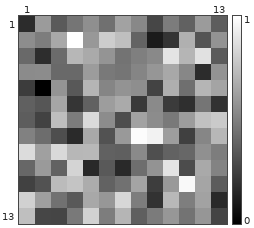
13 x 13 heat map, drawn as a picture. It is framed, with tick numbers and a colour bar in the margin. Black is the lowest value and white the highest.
Mirror symmetry: none. Histogram: bell-shaped. Slope: none. Calmest part: top middle. Seam: none. Ninth with the lowest average: middle left.
